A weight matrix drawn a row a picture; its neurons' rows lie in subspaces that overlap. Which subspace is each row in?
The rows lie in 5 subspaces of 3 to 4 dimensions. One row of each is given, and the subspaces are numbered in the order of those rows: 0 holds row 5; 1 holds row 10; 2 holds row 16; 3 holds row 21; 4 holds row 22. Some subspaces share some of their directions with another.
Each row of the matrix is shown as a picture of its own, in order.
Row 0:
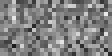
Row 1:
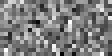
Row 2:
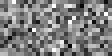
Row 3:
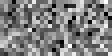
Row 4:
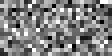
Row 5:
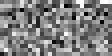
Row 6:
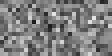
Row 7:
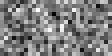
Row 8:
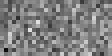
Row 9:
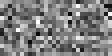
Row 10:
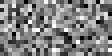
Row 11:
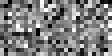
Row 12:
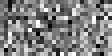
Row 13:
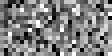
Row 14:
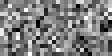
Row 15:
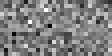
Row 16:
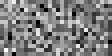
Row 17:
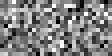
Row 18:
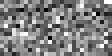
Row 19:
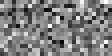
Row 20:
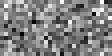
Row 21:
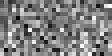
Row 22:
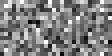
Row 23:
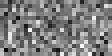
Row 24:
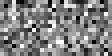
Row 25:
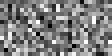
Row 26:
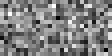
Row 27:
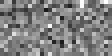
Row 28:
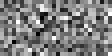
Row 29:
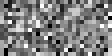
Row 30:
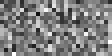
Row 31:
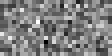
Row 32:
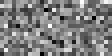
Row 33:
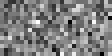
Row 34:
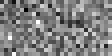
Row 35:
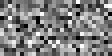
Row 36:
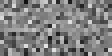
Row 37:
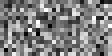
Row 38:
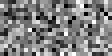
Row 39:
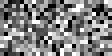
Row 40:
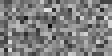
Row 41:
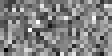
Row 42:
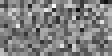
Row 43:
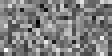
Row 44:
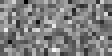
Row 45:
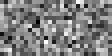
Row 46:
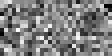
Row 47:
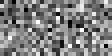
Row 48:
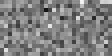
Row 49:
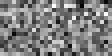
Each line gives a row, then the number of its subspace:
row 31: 0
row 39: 4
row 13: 4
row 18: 4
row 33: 4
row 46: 3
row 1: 4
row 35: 3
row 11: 1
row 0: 4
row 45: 0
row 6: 4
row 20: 4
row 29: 1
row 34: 2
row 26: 1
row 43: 0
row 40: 0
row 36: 1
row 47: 2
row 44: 1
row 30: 2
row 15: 1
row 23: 3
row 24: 4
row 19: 2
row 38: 0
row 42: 1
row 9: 3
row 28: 3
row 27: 2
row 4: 1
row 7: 4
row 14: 3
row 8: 3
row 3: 4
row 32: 2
